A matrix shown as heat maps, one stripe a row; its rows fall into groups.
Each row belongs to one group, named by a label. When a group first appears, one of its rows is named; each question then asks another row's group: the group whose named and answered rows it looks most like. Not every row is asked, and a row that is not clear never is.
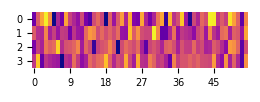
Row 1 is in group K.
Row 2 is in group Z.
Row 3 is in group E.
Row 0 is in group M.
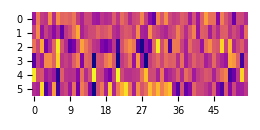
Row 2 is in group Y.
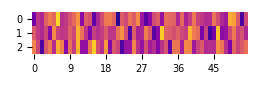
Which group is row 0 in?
Z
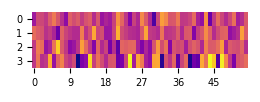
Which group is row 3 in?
K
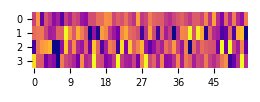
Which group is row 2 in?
M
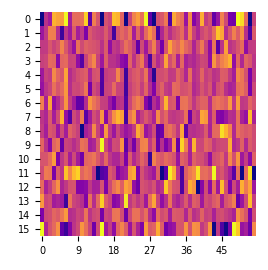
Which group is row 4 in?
Z
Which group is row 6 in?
Y
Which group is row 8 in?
Y
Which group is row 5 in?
Z
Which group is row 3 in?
Y
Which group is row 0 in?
Z
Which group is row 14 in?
Z
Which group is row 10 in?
Y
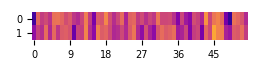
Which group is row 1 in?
Y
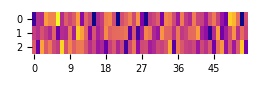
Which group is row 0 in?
Z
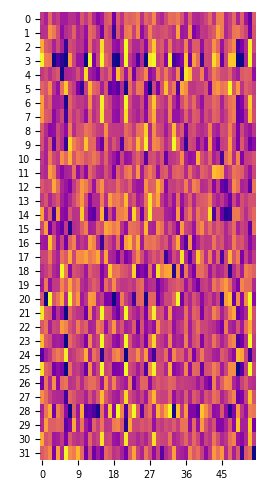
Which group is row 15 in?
E
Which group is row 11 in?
M
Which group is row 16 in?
M
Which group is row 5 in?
Y
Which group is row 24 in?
Z
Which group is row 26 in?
Y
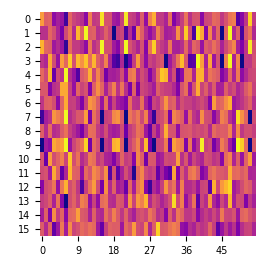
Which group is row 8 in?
Y
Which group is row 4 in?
Y
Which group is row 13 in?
M
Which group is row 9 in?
Z
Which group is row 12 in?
Y
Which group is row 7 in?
Z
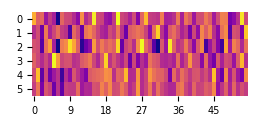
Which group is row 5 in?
E
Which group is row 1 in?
K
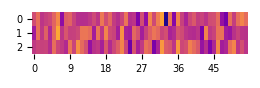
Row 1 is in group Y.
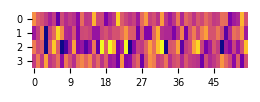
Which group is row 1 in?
Y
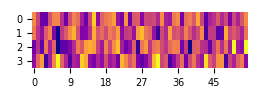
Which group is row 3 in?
Y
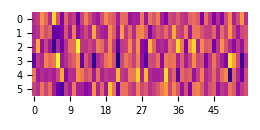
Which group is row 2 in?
E
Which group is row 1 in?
M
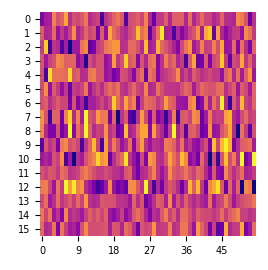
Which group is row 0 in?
Z
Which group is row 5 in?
E
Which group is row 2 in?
E
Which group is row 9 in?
Y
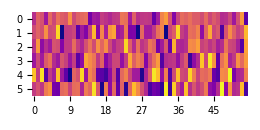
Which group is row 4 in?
Y
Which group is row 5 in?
M
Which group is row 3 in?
K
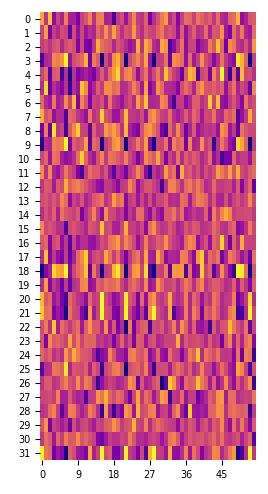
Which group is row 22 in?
Y
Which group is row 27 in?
K
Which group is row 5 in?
E
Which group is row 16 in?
E
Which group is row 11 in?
Y
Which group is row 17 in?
E
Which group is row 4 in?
E
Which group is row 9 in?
Z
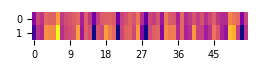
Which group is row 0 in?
Z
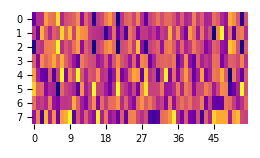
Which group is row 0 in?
Z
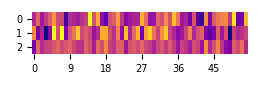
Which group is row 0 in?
K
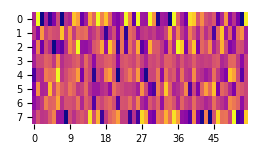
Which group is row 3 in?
Z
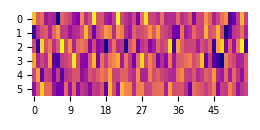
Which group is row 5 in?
M
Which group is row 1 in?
Y
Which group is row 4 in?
E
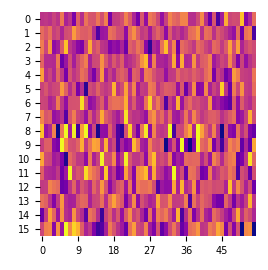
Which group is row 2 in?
Y
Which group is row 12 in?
M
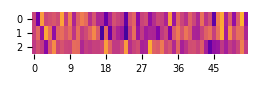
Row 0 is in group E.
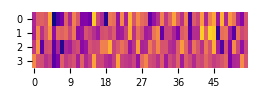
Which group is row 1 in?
K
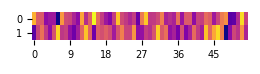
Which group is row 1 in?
Y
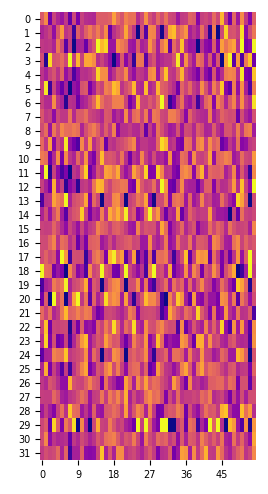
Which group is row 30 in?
E
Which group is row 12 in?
K
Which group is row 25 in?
E
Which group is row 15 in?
K
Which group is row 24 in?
Z
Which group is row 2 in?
K
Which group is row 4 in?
K
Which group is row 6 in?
K
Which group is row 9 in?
Y
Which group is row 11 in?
E
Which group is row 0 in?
E
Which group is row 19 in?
Z
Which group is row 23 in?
E
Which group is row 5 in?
E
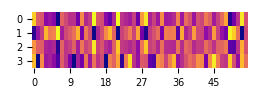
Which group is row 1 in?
Z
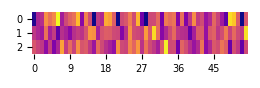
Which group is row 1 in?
K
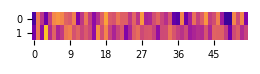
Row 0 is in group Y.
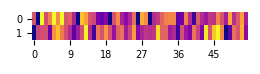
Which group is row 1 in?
Y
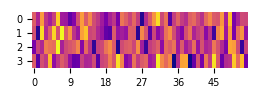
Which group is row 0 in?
Y
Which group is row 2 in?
Z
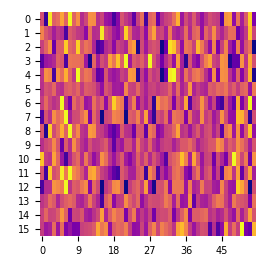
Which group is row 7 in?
Z
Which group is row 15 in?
K
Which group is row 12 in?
Z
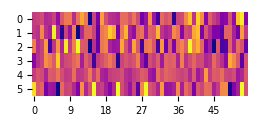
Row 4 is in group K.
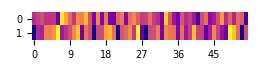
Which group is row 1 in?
Z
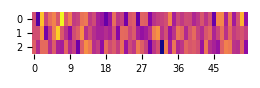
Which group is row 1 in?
Y
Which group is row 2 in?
M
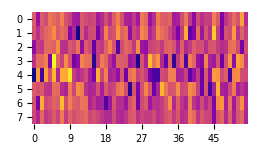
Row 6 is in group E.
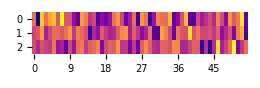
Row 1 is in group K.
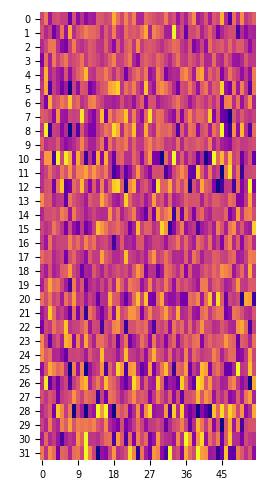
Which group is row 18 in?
Y
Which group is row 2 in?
M
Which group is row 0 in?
E
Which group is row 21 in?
M
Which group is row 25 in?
M
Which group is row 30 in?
E
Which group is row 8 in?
E
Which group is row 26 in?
E
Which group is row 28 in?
K
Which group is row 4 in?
E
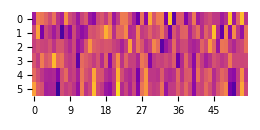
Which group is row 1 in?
E
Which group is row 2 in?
K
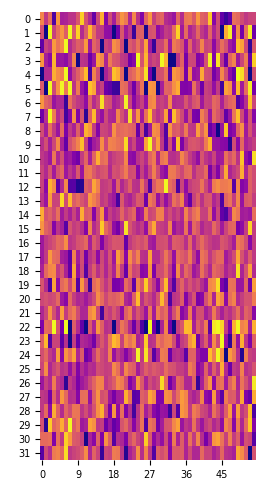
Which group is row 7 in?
M
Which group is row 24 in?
K
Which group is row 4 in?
Z
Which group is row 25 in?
E
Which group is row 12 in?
Y
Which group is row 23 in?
E
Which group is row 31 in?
Z
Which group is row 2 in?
Z
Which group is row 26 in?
K
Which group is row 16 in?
Z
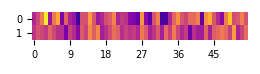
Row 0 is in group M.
